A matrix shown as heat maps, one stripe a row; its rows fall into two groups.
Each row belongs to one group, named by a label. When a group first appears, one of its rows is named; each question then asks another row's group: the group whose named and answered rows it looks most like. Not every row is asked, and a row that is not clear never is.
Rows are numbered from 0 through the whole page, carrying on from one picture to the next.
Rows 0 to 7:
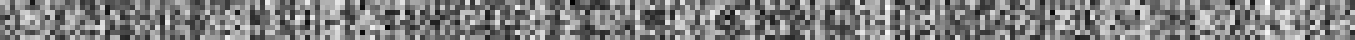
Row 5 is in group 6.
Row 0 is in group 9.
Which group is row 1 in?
9
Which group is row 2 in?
6
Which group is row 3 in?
6
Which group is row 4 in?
6
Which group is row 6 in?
9
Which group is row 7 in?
6
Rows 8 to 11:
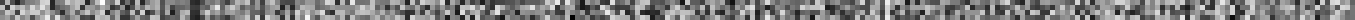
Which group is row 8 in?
9
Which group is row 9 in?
6
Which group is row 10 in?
6
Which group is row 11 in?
9
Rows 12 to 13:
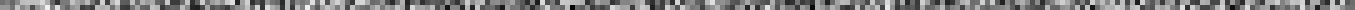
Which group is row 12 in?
6
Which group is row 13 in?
9
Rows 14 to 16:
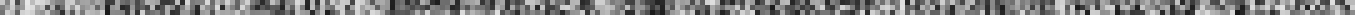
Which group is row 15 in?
6
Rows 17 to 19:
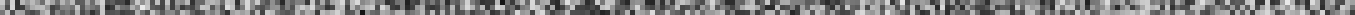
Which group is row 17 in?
6
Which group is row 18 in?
6
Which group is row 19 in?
9
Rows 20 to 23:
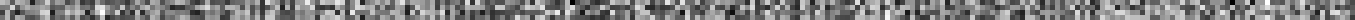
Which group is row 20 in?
9
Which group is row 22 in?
9
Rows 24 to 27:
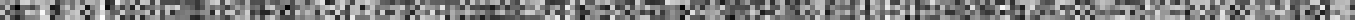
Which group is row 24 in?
6
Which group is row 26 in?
6
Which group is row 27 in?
9
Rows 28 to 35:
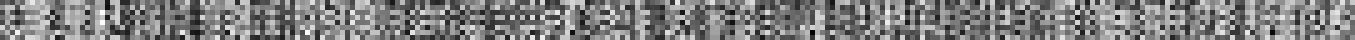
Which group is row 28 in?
6
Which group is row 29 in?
6
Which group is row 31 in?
6
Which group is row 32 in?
9
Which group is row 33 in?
6
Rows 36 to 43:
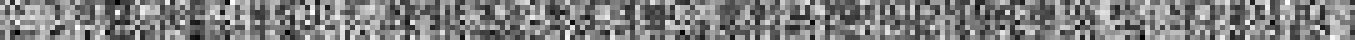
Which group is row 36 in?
9
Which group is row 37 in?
6
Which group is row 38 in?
6
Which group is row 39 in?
6
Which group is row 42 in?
9
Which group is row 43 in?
9
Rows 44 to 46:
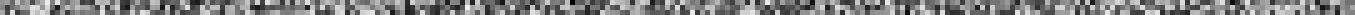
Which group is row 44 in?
9
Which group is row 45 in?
6
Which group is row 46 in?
6
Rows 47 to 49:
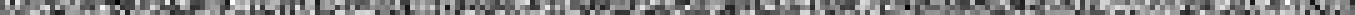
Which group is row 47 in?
9
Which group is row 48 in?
9
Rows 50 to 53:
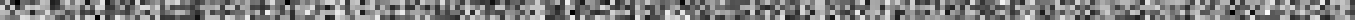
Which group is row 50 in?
9
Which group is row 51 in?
6
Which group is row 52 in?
9
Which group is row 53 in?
6
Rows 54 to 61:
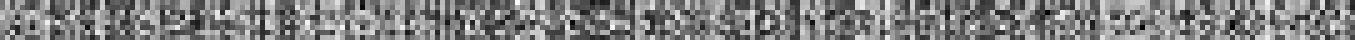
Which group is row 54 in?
9
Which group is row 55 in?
9
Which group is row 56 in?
6
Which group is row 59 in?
9
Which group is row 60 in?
6
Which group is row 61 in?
9
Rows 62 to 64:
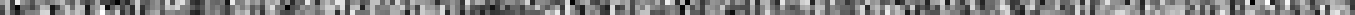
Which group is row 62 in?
9
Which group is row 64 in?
9
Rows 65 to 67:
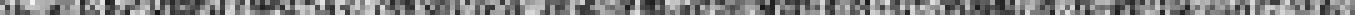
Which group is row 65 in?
6
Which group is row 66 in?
6
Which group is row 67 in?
6
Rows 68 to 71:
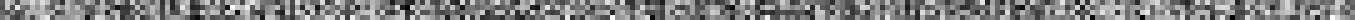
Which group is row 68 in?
6
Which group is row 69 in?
9
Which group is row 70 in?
6
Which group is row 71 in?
9
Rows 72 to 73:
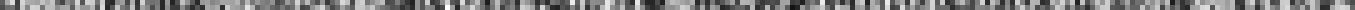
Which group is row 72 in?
6
